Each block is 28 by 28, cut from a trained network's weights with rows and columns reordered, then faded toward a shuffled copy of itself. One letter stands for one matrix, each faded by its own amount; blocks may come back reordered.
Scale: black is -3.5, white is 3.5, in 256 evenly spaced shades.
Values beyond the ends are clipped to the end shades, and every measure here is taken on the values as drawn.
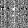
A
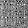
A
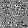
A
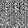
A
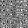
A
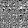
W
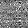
W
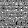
W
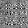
A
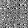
A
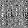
A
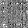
A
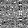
W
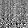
A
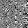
W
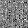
A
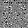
W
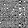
W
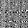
A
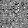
W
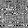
A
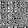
A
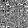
A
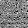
W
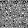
W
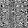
A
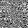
W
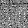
W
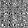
A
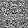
W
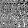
W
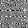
A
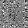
W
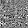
A
